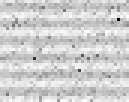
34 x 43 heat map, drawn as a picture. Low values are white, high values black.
Odd rows or columns: none. Average level on the scale: 20%. Histogram: skewed, a long tail of high values. Seam: none. Stripes: horizontal, repeating 6 times.
